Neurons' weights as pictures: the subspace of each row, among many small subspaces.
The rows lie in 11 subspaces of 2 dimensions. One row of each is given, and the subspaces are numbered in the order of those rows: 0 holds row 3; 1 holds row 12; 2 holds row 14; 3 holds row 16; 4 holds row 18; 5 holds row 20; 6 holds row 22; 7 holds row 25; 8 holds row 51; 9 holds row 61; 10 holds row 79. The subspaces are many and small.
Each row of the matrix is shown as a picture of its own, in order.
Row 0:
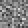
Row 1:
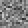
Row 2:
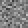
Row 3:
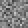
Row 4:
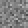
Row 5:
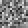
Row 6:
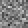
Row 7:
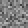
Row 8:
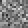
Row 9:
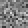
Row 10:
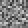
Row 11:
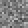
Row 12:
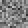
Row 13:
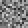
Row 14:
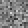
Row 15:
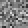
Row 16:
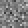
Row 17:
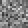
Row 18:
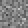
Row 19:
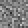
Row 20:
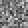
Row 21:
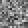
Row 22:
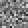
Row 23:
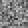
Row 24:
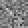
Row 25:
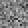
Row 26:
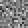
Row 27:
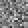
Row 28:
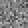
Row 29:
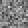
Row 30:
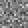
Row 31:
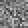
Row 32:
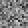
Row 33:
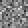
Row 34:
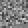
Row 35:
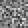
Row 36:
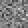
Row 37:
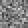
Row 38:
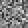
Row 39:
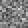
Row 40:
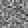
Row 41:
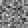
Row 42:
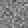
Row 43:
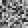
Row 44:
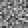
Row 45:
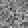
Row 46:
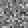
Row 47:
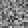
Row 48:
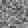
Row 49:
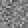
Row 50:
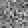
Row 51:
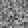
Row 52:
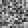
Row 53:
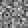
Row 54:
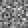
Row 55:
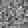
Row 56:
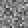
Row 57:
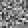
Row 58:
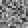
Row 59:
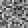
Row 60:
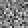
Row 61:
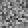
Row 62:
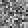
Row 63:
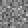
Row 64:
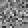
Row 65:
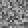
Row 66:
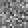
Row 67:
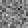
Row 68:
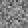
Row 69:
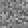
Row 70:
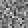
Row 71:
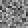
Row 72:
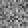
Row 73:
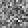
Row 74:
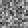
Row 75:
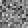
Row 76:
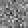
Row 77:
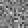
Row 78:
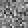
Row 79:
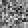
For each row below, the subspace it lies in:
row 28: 3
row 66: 9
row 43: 10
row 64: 6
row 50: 9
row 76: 7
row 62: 10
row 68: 7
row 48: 1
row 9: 6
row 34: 9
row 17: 10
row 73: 7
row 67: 2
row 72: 7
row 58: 1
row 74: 5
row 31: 5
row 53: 5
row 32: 7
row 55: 5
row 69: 9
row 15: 6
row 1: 9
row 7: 0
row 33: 5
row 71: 1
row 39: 1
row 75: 10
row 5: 5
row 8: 10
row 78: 9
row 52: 2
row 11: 8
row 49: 0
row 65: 8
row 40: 0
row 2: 0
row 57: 9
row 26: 10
